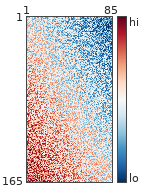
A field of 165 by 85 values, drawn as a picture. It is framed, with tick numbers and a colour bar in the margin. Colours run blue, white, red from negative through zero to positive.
Stripes: none. Slope: up to the bottom left. Ninth with the highest average: bottom left. Ninth with the lowest average: top right. Mirror symmetry: none.
